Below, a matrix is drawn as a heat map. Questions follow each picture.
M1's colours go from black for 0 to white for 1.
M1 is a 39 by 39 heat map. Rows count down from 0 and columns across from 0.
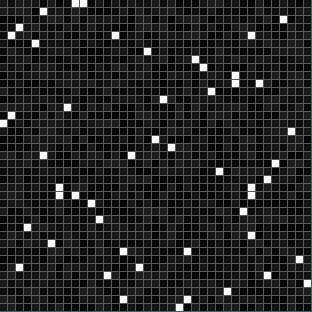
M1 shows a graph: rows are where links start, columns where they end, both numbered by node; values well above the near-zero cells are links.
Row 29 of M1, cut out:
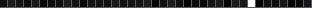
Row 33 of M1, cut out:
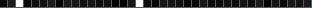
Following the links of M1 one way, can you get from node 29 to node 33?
no
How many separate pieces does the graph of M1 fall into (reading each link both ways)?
1
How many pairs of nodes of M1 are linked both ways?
2
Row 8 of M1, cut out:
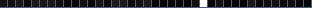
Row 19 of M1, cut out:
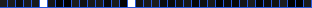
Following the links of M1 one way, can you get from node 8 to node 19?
yes
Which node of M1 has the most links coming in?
node 31
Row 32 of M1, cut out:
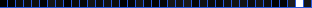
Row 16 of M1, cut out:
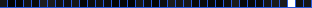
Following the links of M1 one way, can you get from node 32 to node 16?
no
